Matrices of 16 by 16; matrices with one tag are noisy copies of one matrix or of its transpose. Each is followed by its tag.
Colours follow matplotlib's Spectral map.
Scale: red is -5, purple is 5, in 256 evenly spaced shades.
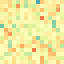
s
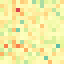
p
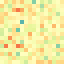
p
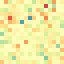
p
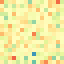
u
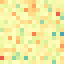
u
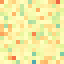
u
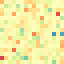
u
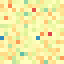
s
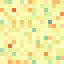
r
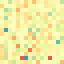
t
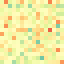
t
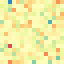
r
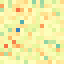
p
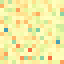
t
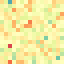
r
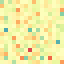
t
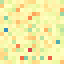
t
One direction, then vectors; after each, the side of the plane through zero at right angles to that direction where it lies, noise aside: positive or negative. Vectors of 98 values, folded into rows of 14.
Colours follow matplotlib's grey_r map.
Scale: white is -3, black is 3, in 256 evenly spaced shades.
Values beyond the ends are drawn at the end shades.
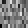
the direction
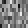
positive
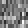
negative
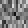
negative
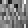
negative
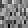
negative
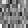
negative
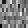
positive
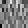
positive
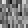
negative
